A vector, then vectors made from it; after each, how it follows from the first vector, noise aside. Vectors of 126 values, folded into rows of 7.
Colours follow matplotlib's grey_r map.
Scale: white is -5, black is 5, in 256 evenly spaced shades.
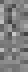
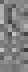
copied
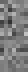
sign-scrambled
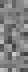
wrapped around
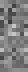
sign-scrambled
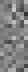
wrapped around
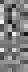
scaled up
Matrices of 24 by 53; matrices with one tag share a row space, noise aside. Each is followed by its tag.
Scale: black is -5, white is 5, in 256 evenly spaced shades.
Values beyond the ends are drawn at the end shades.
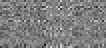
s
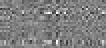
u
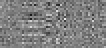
u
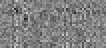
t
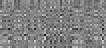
s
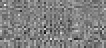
s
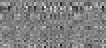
s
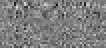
t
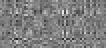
t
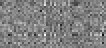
s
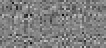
t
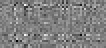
t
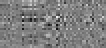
u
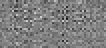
t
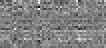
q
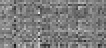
q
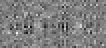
t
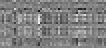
q
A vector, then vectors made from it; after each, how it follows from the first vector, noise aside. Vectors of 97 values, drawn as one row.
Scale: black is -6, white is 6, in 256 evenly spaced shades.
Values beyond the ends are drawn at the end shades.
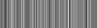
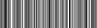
scaled up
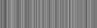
shrunk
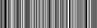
scaled up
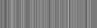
shrunk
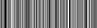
scaled up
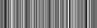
scaled up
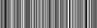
scaled up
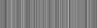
shrunk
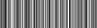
scaled up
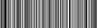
scaled up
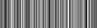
scaled up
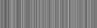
shrunk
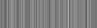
shrunk
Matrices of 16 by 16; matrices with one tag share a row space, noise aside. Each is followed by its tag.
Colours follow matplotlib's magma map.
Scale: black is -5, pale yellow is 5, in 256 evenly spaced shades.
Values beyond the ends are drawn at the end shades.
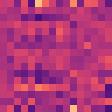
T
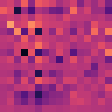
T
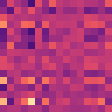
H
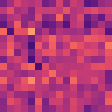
H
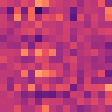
T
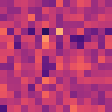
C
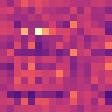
T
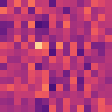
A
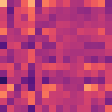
H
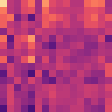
H
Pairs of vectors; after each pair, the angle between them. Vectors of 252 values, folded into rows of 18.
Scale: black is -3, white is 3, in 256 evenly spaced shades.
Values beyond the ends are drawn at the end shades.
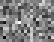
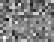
orthogonal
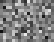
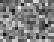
orthogonal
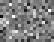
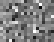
orthogonal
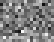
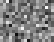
orthogonal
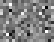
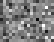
partly opposed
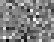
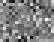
partly aligned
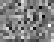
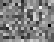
nearly opposite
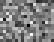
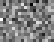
partly aligned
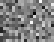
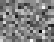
orthogonal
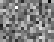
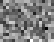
orthogonal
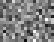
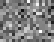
orthogonal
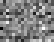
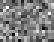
partly opposed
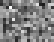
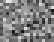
partly opposed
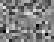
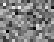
partly opposed
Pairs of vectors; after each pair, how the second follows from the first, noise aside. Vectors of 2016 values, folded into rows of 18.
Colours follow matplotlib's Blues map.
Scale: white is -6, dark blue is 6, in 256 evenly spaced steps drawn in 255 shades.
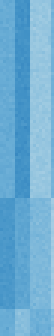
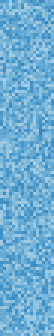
shuffled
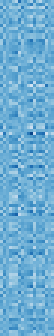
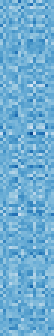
copied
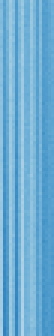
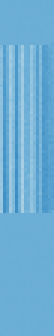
partly zeroed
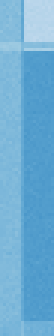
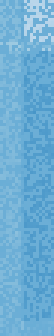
partly zeroed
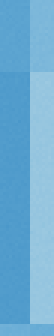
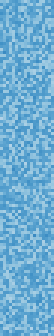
shuffled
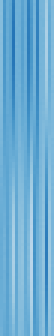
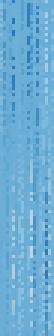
partly zeroed
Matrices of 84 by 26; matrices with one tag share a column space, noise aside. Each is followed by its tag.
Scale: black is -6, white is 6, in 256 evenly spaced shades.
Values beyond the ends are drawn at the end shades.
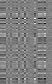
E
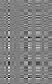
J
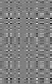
E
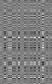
J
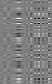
E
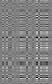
J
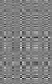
J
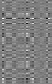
E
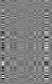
J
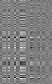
J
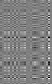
J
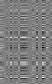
J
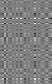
E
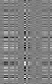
J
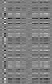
E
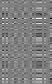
E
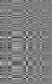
J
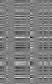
J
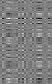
E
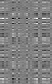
E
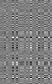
J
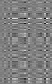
E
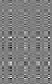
J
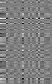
E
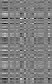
E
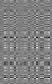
J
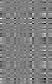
E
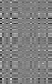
E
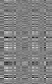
J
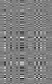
J
